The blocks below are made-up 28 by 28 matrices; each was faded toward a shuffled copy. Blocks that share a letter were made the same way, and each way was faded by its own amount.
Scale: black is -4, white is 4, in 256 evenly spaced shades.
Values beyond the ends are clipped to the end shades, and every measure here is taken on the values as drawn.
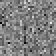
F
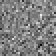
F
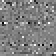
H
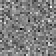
F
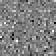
H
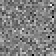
F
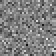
F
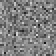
F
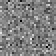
F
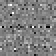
H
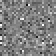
F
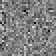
F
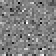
H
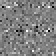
H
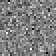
F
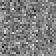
F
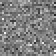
F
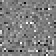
H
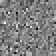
F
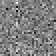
F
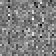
F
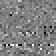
H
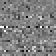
H
